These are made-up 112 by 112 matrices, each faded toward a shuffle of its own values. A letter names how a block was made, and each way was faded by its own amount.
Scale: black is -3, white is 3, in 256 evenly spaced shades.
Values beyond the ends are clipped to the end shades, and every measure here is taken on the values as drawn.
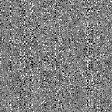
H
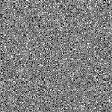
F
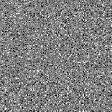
F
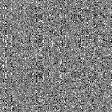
H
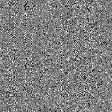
H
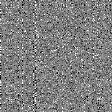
H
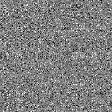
F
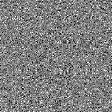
F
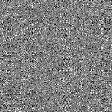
F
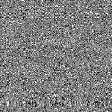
F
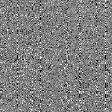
H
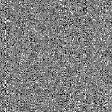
H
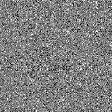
F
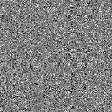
F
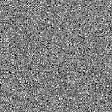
F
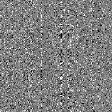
H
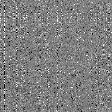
H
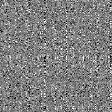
H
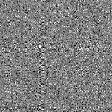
F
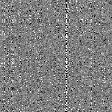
H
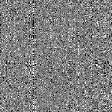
H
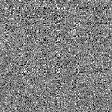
F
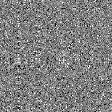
F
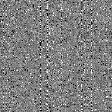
H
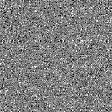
F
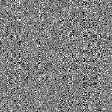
H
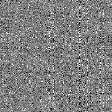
H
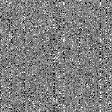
H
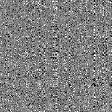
H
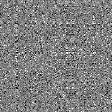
H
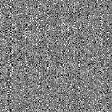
H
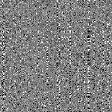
H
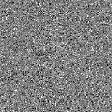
F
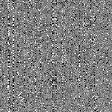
H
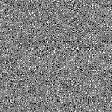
F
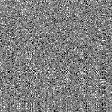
F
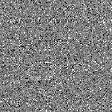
F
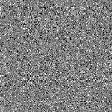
F
